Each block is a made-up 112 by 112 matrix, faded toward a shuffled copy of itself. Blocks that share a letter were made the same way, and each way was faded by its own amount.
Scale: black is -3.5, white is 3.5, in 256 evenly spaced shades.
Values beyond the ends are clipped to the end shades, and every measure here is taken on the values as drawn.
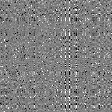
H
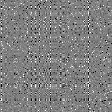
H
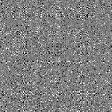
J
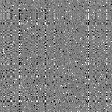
H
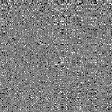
J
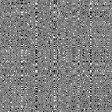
H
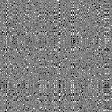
H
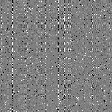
H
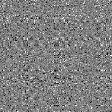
J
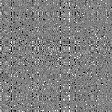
H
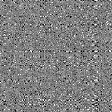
J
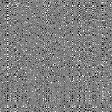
H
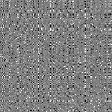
H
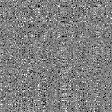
J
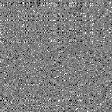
J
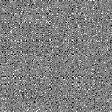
J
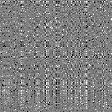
H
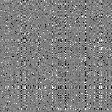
H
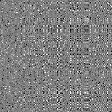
H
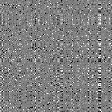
H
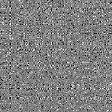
J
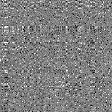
J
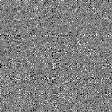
J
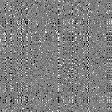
H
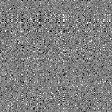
J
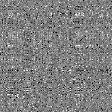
J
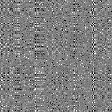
H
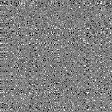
J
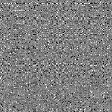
J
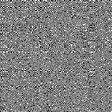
J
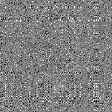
J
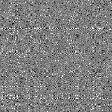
J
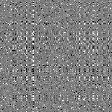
H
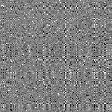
H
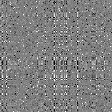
H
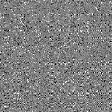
J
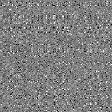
J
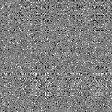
J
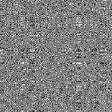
J
